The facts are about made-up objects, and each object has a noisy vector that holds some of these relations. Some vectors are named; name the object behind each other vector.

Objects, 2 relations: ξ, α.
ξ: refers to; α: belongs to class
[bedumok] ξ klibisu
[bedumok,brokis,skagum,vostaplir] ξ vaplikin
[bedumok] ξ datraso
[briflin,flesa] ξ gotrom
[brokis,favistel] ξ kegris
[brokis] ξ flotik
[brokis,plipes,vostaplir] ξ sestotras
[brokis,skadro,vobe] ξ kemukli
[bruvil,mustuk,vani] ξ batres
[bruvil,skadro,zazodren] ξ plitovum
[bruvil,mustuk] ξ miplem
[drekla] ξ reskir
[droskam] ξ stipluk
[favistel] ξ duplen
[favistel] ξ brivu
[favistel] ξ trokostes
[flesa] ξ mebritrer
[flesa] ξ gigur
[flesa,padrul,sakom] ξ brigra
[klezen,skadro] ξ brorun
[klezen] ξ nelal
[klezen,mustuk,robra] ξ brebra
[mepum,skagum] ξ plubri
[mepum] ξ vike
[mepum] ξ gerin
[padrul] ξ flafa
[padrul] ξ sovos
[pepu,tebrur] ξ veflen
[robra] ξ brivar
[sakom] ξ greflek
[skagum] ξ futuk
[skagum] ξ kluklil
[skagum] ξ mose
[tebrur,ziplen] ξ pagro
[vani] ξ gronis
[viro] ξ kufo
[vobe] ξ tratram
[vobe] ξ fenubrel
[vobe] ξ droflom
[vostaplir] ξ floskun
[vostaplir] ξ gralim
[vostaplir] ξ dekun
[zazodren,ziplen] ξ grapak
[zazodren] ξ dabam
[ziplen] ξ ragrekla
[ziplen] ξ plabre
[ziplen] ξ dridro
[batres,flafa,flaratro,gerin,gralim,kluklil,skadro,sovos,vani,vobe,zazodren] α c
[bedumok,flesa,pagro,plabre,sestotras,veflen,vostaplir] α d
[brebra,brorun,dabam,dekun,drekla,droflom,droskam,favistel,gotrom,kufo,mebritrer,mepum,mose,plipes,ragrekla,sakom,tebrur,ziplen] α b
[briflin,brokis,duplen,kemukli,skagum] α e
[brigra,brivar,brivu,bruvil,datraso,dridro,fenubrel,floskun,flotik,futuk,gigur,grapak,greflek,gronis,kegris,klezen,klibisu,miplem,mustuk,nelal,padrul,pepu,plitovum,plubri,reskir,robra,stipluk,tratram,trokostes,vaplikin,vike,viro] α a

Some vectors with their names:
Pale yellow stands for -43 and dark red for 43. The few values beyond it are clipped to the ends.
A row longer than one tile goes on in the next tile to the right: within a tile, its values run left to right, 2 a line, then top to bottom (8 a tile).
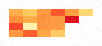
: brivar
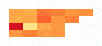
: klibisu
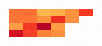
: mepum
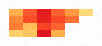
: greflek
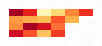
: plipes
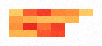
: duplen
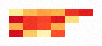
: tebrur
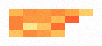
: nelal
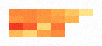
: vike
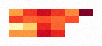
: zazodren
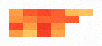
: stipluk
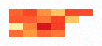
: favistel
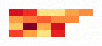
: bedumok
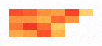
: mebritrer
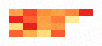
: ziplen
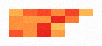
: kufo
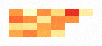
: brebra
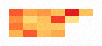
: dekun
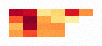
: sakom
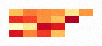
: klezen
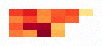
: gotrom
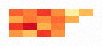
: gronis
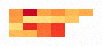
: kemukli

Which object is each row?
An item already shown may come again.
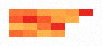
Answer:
viro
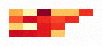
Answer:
mustuk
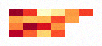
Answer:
plipes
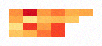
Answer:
kemukli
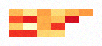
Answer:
robra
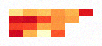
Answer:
pepu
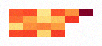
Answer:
vobe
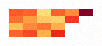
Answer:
vobe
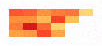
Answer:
mebritrer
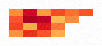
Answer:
padrul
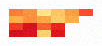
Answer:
skagum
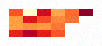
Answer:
vani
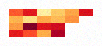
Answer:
brokis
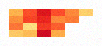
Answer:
greflek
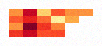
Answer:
briflin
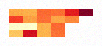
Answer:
skadro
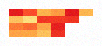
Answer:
sestotras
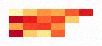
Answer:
tebrur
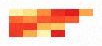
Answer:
veflen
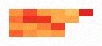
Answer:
viro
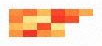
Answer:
brorun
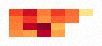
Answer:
gotrom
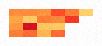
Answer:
plabre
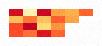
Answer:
batres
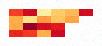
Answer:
brokis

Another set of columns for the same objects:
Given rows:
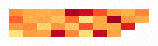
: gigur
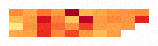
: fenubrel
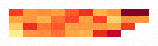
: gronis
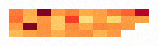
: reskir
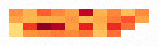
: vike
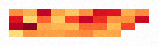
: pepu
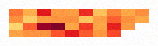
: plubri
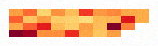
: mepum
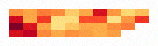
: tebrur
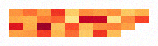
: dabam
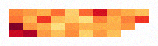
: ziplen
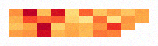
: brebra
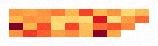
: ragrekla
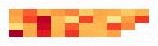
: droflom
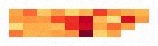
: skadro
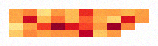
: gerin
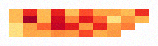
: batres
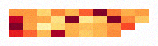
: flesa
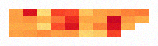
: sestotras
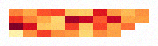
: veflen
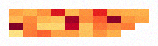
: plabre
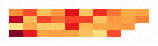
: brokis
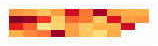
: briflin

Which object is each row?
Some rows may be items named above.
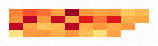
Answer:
duplen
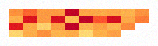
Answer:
duplen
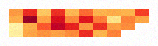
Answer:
batres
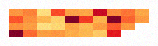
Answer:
bedumok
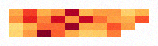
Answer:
kemukli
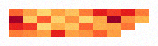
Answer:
padrul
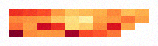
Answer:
mose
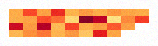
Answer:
dabam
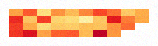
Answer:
sakom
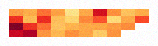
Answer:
tebrur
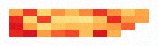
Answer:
sakom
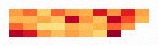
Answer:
vostaplir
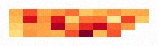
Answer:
gralim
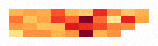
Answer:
zazodren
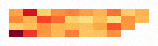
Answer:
plipes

